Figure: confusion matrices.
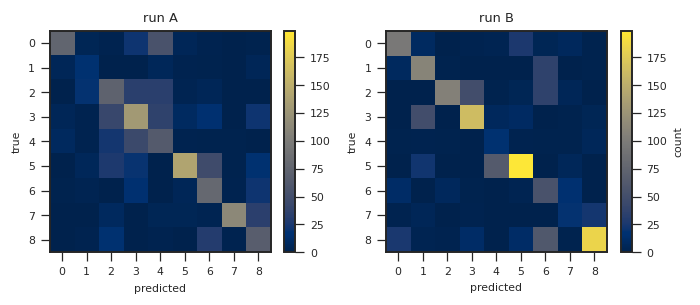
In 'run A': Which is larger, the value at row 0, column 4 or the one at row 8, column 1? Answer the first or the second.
the first
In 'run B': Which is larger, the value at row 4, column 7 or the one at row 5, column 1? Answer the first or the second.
the second
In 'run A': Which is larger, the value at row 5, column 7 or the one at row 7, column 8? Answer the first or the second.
the second
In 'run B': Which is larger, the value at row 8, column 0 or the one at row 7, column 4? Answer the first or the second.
the first
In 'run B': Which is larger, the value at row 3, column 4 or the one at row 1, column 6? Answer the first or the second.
the second
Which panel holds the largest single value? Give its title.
run B
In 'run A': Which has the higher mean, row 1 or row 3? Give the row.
3
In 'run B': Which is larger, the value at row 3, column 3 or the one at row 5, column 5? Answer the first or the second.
the second
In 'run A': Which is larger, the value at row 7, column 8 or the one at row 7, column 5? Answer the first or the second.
the first
